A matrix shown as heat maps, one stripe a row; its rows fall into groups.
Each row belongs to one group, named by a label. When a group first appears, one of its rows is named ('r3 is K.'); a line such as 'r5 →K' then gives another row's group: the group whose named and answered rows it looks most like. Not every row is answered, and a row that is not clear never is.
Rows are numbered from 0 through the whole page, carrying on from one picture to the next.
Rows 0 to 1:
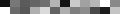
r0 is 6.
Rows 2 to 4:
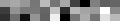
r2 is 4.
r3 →6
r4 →6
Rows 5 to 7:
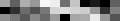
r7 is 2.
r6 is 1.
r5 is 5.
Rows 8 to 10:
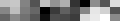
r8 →4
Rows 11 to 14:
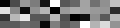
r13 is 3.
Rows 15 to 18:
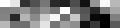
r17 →5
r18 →5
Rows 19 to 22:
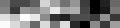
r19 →5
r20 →5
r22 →4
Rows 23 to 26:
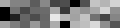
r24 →6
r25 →1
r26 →2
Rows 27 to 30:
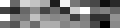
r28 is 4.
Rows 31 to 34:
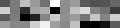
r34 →5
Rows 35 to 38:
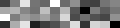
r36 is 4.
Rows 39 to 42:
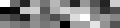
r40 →1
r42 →2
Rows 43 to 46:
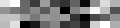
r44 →2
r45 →4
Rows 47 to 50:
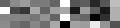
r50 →2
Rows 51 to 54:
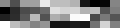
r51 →5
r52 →1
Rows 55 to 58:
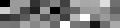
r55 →6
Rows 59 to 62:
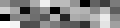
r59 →5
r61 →6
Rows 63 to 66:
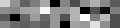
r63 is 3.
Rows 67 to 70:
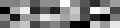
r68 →6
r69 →5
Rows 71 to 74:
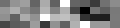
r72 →4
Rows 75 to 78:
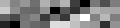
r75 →4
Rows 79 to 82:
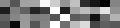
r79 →5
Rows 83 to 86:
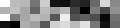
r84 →4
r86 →1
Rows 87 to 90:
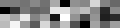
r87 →2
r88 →1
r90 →4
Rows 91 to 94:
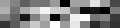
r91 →2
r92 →5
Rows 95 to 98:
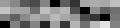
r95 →3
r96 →4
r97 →5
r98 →6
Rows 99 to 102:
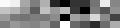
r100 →4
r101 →2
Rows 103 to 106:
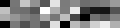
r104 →5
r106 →6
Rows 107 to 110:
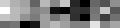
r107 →4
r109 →4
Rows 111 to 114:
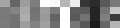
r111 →5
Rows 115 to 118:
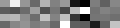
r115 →4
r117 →4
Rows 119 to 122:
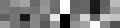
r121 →6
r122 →2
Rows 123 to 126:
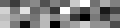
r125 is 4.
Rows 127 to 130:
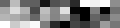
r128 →4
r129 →4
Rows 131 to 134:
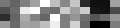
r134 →5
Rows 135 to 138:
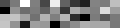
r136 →6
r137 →4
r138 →3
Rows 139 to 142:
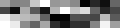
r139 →5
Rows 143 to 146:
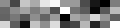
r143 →5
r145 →2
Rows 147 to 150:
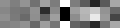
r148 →2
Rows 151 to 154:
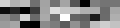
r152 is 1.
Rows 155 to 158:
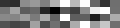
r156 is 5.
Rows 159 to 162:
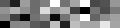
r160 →4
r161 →3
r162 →6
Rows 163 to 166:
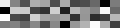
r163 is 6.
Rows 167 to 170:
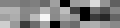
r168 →4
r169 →5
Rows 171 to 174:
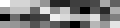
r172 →4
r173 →1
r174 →3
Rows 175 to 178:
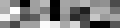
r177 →3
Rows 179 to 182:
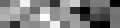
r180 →4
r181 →5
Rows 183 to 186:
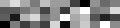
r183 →4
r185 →1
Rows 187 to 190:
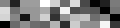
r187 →5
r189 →3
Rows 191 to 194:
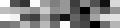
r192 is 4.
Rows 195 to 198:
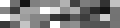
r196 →5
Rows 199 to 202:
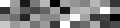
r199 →3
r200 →6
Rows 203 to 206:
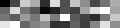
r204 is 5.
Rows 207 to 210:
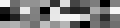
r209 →1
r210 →4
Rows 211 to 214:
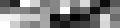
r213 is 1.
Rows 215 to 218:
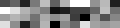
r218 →3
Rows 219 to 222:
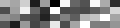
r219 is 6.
